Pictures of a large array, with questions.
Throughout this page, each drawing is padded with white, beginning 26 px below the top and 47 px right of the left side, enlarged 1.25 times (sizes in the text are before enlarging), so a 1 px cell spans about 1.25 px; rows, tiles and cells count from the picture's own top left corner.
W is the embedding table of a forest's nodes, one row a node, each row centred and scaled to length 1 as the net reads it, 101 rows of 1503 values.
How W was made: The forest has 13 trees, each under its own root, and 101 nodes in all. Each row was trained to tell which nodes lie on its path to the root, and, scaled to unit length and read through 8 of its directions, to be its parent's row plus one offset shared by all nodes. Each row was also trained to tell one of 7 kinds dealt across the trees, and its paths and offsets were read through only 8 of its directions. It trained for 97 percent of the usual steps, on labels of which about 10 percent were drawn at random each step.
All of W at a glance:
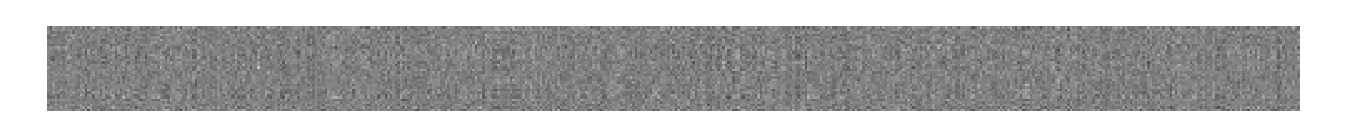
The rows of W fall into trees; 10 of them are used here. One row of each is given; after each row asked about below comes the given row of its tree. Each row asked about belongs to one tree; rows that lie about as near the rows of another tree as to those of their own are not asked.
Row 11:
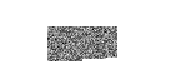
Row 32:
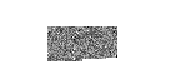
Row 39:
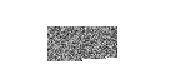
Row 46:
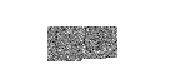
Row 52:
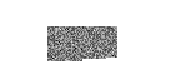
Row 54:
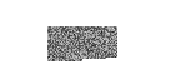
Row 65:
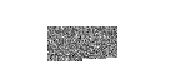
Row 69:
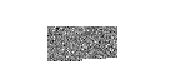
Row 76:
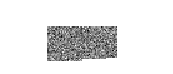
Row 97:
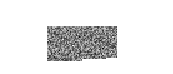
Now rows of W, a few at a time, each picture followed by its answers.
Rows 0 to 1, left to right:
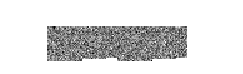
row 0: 65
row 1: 65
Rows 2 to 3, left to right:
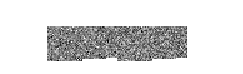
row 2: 65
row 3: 69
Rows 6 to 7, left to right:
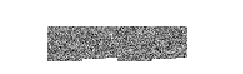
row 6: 76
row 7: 46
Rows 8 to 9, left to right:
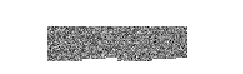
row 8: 39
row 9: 69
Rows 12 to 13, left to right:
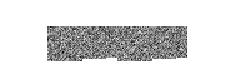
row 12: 65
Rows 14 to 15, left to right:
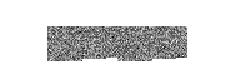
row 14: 52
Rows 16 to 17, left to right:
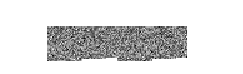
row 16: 32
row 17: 32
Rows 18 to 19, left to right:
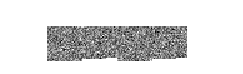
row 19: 69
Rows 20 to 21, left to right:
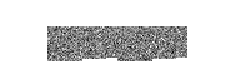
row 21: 52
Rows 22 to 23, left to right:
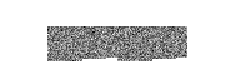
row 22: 32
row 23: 11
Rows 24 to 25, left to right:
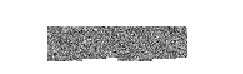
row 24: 52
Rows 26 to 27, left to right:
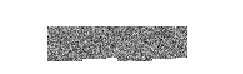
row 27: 32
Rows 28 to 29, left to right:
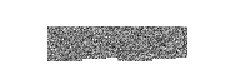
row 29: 39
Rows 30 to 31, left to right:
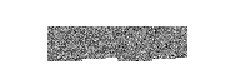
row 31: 69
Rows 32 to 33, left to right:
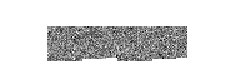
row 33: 32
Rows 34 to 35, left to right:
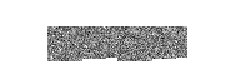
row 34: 69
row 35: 76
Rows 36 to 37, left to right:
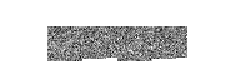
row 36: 32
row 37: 32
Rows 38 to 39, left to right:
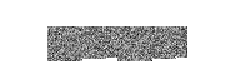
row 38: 69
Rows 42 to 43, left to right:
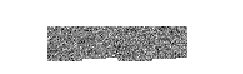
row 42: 76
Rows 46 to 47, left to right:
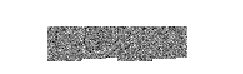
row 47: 65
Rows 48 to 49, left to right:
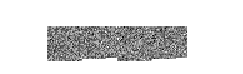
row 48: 69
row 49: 32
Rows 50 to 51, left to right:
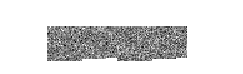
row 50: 76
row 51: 32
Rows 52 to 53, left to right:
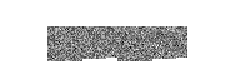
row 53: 76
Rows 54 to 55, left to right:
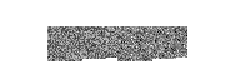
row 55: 52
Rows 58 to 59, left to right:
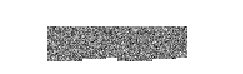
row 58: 65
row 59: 52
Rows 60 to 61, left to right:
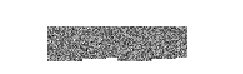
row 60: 65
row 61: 11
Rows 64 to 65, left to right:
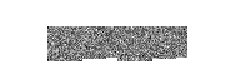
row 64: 65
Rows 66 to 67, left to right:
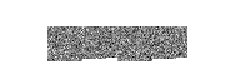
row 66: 46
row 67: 54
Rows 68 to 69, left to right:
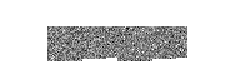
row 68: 52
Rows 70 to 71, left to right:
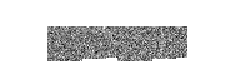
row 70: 76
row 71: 65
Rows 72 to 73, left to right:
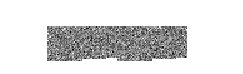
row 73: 65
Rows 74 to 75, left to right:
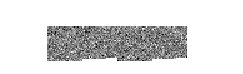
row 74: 69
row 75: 76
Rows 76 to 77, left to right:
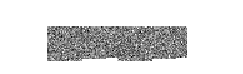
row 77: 52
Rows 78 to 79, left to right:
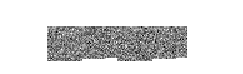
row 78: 69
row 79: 52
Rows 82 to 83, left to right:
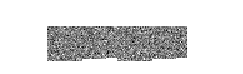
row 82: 76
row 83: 69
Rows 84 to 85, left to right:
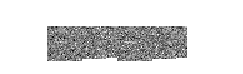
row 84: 76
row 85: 76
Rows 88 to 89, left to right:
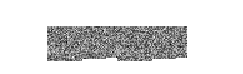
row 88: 32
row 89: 54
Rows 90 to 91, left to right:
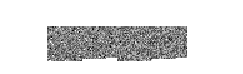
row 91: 39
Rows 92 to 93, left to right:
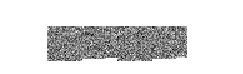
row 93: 52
